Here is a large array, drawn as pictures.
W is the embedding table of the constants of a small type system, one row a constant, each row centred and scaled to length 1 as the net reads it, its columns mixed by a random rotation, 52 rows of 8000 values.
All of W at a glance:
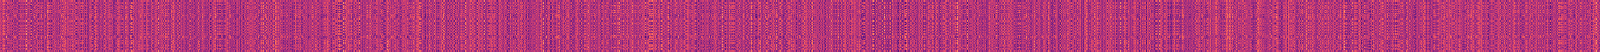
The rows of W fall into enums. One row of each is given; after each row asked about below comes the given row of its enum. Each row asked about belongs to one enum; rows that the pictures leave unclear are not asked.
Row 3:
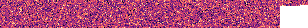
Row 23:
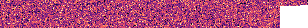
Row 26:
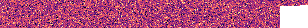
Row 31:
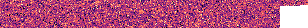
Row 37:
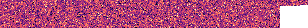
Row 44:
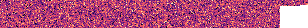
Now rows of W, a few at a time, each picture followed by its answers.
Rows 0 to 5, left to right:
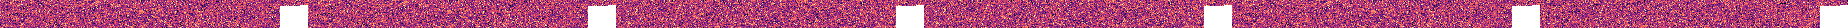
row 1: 31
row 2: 3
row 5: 23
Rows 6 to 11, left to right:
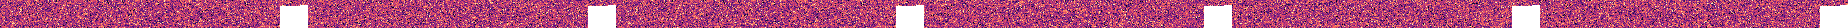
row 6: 3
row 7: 26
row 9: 31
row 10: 23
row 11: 44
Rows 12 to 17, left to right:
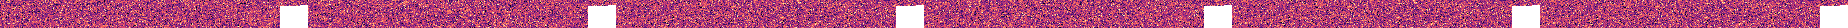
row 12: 23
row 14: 26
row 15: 37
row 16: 26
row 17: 26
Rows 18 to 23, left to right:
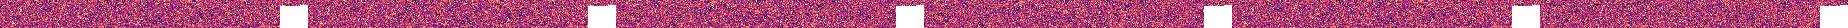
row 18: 3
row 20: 31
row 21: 31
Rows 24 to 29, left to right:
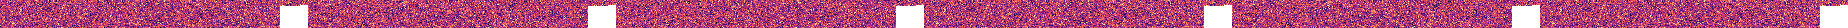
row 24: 3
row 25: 31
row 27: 3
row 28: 31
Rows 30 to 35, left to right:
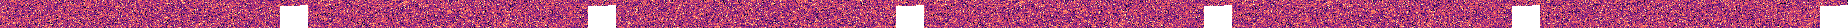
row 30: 26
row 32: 3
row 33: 31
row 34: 31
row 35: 23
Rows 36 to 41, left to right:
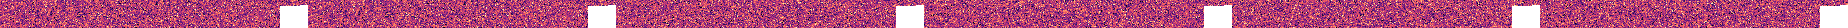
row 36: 37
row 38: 26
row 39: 31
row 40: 3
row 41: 44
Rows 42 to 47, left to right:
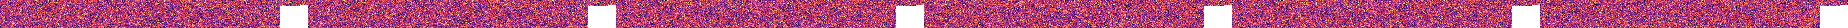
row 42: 3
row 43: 3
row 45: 31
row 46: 44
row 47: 23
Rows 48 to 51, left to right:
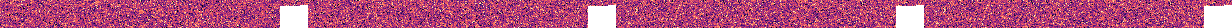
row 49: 44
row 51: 3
